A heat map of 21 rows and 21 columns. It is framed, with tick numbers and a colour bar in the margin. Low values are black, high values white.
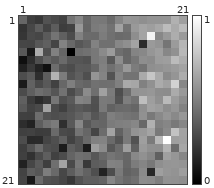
No regular stripes run through it. The field climbs toward the right. The histogram is bell-shaped. The texture is fine-grained noise.
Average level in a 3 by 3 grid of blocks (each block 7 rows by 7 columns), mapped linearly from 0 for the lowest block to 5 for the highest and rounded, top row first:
0 3 5 / 1 2 5 / 0 2 4
